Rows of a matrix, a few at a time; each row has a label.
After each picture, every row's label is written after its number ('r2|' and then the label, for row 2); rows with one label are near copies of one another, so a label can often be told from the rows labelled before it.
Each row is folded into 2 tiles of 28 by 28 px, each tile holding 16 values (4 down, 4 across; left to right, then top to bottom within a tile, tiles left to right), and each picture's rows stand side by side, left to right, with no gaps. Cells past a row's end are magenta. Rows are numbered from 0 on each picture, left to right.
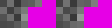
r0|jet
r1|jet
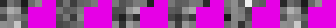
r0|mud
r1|jet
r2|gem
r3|gem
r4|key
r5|mud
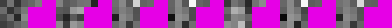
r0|jet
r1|gem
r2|key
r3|key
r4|mud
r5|key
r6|key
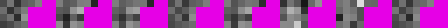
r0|jet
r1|gem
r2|gem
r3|jet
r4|gem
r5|mud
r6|key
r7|jet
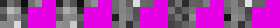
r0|mud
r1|mud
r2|key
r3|jet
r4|key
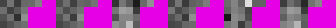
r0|jet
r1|jet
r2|mud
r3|jet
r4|key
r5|mud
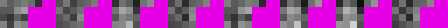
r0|gem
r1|jet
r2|mud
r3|jet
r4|gem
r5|mud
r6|mud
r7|jet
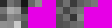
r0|mud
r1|jet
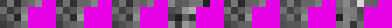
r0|jet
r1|jet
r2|jet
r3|gem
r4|jet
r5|jet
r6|key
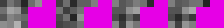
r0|mud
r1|jet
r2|gem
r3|gem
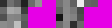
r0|mud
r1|key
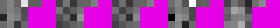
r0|key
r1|jet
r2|jet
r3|key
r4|mud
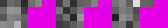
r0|mud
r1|jet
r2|key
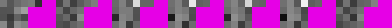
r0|gem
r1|jet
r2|key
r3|key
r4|key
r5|key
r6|jet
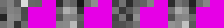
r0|key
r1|mud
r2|jet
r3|mud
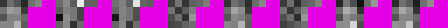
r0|mud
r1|key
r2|key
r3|jet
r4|mud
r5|jet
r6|mud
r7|mud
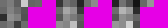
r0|key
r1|mud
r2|mud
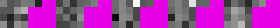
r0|gem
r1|jet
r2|key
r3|key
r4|mud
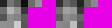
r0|mud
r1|mud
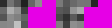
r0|mud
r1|gem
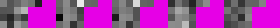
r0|gem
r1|key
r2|key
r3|mud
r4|jet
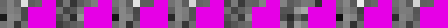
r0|key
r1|jet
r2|key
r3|key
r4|jet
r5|gem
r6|key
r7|key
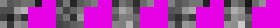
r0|gem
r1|jet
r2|mud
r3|gem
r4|mud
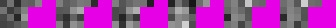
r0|jet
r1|gem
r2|gem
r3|mud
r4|key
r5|key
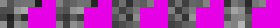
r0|gem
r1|gem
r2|jet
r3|jet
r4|mud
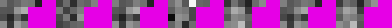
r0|gem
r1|jet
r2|gem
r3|key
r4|mud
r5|gem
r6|mud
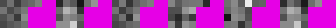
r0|jet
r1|mud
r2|jet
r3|gem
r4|key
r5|mud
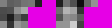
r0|gem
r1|mud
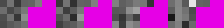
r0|jet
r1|jet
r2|gem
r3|key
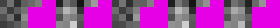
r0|jet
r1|mud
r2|jet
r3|mud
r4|mud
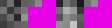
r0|jet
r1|mud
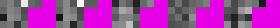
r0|key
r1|key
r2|mud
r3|jet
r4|gem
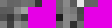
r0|gem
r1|key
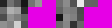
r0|mud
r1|key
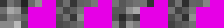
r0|mud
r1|jet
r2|gem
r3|jet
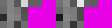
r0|key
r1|key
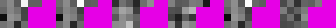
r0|key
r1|key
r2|mud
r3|gem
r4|key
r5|jet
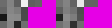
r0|key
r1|key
